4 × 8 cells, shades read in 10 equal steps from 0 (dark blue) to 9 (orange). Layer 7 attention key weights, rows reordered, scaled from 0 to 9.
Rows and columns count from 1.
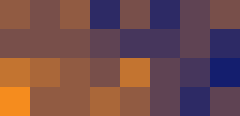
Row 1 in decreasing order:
5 5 4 4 4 3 1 1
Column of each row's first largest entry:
1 1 1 1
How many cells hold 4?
7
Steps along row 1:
down up down up down up up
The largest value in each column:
9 6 5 6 7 3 3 4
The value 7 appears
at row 3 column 1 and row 3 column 5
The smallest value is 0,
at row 3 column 8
